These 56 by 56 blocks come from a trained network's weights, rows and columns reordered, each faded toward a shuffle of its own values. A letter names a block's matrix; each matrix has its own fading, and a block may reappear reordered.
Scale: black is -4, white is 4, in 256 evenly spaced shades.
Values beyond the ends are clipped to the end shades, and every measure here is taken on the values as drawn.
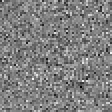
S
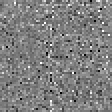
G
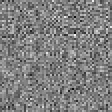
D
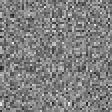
D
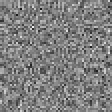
D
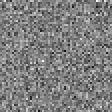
D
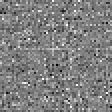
G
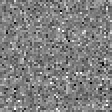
G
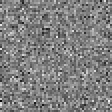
S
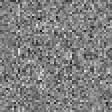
S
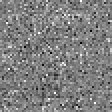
G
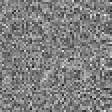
D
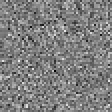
S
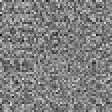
D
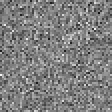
S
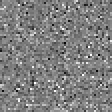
G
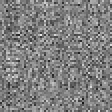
D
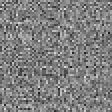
D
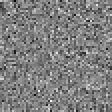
S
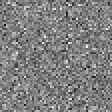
S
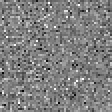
G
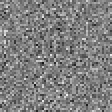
S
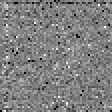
G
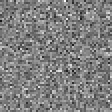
S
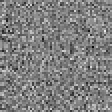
D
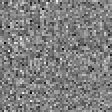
S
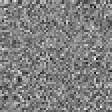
D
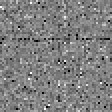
G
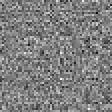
D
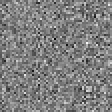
S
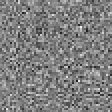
D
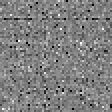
G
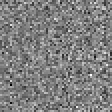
S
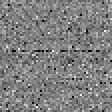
G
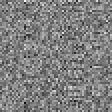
D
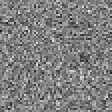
S
